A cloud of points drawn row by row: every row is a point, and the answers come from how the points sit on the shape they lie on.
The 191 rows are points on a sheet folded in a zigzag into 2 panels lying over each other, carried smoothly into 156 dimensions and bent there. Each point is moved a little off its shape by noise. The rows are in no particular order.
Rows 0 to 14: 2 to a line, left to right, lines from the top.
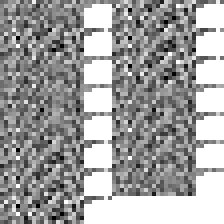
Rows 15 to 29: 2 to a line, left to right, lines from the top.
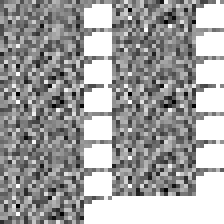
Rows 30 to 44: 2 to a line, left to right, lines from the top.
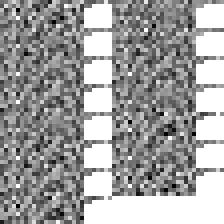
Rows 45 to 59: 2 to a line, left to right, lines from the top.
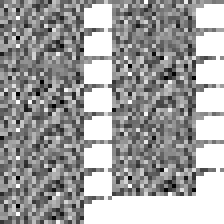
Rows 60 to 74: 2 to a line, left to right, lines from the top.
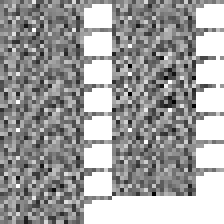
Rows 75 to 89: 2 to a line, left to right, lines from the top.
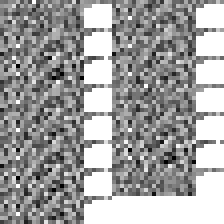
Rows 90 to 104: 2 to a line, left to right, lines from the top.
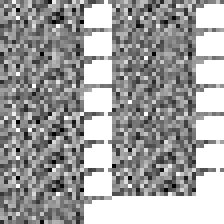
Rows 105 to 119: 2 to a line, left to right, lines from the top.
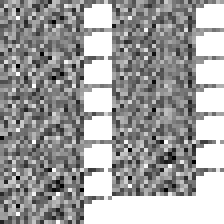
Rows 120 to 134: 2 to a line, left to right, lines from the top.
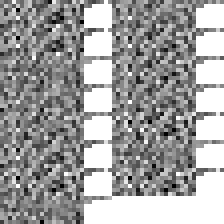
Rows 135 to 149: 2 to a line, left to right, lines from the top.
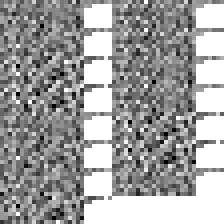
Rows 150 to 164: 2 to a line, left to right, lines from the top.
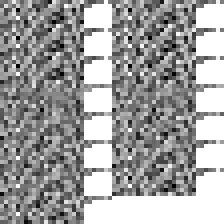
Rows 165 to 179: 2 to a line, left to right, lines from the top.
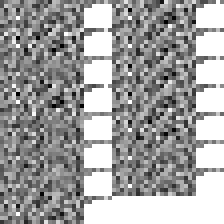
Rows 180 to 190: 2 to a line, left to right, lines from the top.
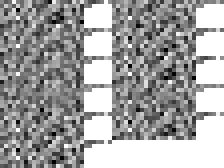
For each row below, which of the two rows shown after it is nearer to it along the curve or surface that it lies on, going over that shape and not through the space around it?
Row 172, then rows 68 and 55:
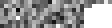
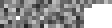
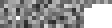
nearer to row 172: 55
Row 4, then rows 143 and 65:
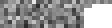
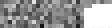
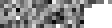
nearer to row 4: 143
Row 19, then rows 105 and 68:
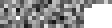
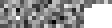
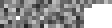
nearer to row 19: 68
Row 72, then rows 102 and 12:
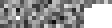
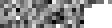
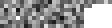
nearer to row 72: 102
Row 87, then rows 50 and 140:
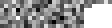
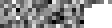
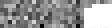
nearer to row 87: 50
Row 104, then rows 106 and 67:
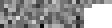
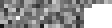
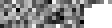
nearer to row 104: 106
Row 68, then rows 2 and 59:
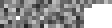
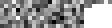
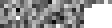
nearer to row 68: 2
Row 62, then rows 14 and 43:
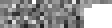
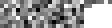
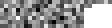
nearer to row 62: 43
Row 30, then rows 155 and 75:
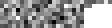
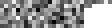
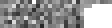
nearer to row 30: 155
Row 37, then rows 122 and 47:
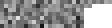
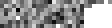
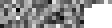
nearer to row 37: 47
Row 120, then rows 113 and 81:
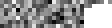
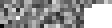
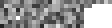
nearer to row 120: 113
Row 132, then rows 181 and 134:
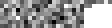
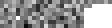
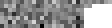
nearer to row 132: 181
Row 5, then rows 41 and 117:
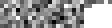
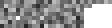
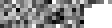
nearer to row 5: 117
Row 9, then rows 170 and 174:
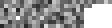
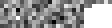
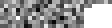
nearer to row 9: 174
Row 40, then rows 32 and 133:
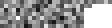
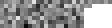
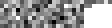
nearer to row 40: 32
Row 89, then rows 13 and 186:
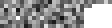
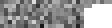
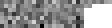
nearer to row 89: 186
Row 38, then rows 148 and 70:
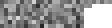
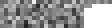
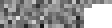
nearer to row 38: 148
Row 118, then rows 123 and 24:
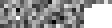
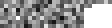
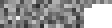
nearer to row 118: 24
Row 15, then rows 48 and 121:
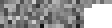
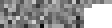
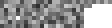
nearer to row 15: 121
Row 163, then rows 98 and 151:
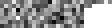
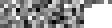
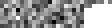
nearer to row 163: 98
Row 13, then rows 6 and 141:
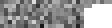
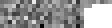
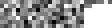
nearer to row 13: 6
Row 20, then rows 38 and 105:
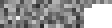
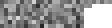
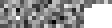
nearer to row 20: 38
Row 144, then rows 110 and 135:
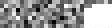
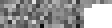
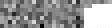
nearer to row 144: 110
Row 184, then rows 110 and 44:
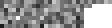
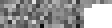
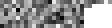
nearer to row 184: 44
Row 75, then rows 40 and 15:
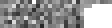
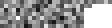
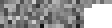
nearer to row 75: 15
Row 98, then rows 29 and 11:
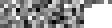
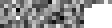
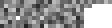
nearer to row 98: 29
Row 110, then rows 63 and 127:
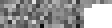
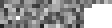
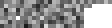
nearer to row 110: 63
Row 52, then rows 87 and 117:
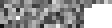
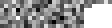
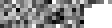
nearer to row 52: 117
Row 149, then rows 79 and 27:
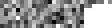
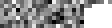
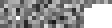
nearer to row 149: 79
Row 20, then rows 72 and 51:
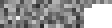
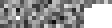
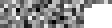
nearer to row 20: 72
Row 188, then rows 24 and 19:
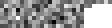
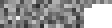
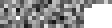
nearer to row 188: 24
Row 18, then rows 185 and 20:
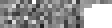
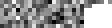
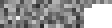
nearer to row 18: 20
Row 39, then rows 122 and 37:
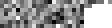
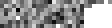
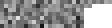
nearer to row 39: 122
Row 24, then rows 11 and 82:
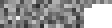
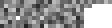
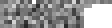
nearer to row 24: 82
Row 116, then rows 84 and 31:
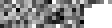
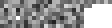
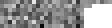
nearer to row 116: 84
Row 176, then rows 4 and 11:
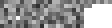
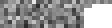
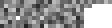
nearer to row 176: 4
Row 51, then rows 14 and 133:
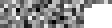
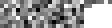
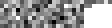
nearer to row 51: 14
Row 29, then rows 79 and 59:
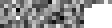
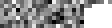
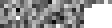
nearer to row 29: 79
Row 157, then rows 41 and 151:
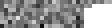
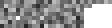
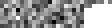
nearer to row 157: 41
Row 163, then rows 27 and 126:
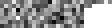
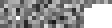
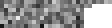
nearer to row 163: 126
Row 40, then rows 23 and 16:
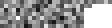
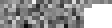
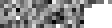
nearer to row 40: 23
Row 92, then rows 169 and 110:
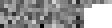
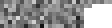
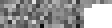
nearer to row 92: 169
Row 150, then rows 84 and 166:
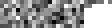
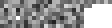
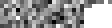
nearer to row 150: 166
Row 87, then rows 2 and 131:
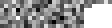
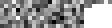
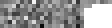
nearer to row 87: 2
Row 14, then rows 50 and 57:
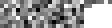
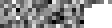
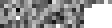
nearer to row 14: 50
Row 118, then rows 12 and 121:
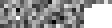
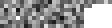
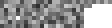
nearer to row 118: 121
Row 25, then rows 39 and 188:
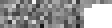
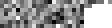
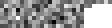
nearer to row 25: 188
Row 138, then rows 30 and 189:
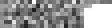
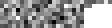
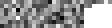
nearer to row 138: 30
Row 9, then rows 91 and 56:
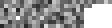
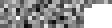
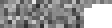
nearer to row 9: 91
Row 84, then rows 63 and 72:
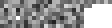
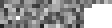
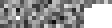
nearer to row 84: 72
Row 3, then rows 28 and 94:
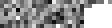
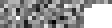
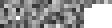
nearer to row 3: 94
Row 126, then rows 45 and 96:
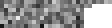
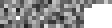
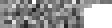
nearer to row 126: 45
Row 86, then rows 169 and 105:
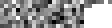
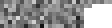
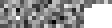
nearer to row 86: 105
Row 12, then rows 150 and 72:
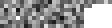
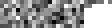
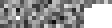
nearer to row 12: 150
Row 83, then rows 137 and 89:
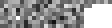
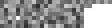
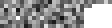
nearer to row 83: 137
